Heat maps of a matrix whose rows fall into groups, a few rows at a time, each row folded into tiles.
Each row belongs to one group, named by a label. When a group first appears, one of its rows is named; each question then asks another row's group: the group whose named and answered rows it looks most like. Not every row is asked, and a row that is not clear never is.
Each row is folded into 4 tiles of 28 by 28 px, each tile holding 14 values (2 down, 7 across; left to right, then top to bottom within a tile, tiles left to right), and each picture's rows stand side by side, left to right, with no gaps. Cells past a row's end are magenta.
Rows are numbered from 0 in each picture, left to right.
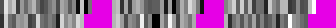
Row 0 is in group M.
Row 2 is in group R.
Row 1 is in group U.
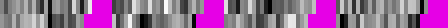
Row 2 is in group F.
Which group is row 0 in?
R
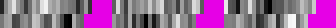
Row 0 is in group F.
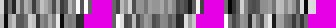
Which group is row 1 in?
F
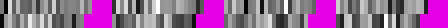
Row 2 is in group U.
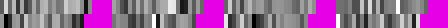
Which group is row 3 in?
U
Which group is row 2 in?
U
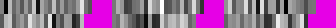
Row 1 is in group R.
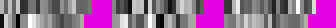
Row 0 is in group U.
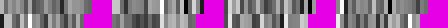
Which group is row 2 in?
M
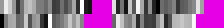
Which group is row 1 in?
F
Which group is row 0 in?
M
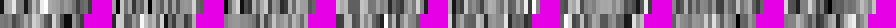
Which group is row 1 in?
U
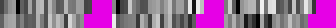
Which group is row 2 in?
R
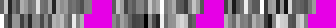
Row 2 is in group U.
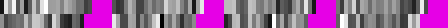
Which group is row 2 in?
M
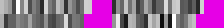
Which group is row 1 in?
M
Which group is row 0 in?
R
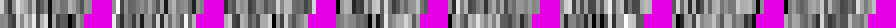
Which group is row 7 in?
R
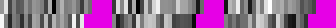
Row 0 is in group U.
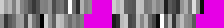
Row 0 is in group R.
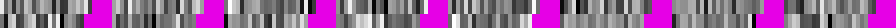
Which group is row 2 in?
M
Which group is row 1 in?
R
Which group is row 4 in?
F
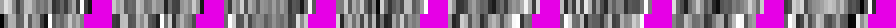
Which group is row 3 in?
R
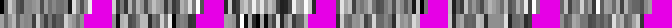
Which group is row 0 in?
R
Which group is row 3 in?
M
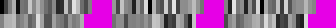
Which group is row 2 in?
U
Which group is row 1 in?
U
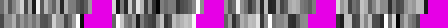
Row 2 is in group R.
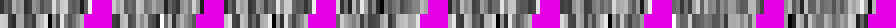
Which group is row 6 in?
U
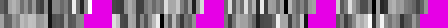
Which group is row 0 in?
R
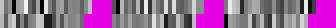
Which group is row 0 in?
R
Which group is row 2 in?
M
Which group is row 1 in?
U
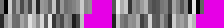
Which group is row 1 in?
M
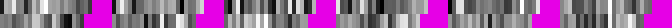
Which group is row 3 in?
F
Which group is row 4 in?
R
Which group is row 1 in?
R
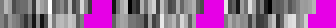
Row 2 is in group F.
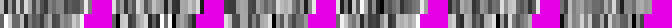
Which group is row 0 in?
F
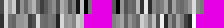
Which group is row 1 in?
U
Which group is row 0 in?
M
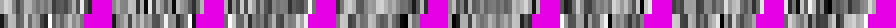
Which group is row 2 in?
F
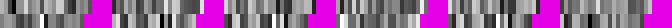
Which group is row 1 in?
M
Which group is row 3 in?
F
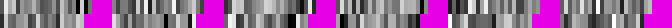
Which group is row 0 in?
M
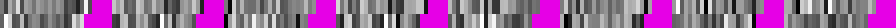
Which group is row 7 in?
R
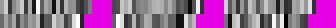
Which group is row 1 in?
F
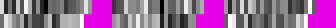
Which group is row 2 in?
F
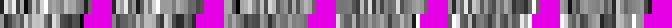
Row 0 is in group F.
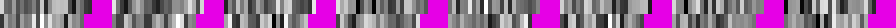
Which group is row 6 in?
R
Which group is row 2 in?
M
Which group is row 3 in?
U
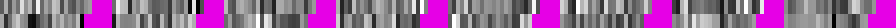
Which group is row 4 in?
F
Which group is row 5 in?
R
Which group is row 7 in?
R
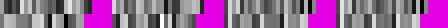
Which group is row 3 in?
M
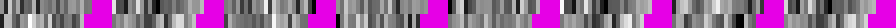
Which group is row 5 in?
F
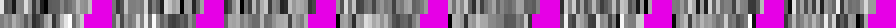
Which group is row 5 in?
M
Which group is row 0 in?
F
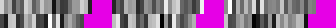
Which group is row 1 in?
M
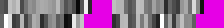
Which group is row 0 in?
F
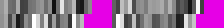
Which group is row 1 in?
F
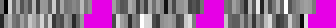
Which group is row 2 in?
U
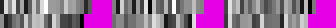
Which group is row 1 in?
U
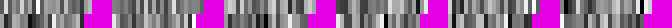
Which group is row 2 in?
R
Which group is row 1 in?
U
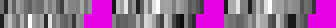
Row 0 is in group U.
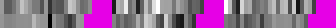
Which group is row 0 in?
R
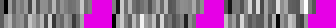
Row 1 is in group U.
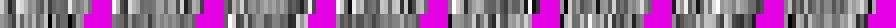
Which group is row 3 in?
R
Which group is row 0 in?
R
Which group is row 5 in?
U
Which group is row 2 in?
F
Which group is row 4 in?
M
